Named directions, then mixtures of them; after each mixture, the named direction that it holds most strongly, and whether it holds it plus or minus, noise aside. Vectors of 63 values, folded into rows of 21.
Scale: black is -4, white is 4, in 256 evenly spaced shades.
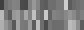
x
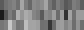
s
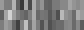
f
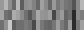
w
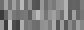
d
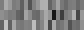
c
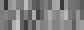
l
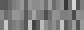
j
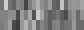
l, minus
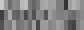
x, minus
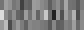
c, plus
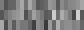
c, minus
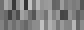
f, minus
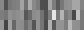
c, minus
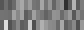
j, plus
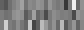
j, plus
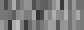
l, plus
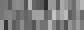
c, minus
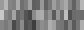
s, minus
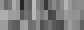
f, plus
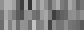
c, plus
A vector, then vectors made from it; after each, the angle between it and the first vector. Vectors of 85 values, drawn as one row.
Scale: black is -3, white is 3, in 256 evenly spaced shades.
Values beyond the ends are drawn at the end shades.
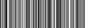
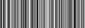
partly opposed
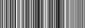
partly aligned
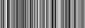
nearly opposite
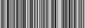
nearly opposite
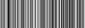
partly opposed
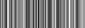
nearly parallel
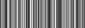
nearly parallel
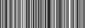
nearly parallel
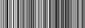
orthogonal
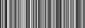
nearly parallel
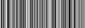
nearly opposite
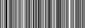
nearly parallel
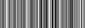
partly opposed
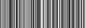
orthogonal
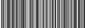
partly opposed
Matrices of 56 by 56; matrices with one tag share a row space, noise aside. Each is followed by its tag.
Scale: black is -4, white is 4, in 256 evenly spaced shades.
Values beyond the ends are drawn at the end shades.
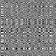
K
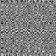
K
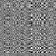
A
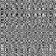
K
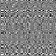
K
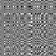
A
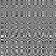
K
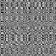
K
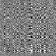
A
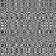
K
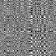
A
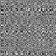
K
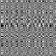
K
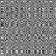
K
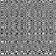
K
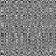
K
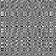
K
